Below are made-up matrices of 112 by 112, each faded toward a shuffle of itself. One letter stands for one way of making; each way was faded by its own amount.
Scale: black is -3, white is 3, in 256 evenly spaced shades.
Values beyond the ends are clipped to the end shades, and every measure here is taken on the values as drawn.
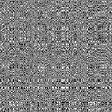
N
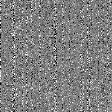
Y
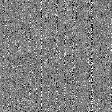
Y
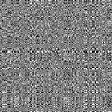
N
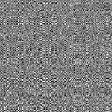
N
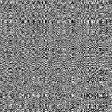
N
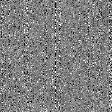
Y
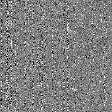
Y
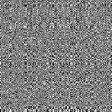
N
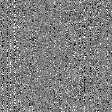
Y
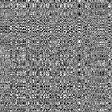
N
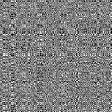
N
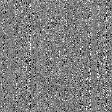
Y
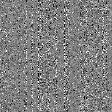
Y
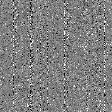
Y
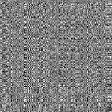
N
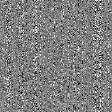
Y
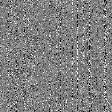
Y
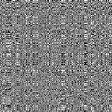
N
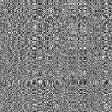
N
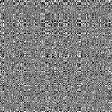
N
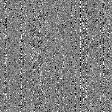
Y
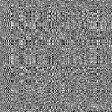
N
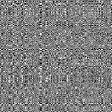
N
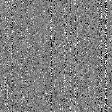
Y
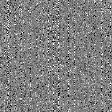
Y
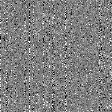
Y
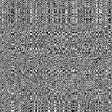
N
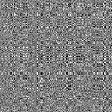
N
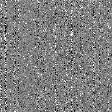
Y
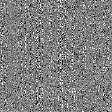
Y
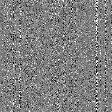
Y
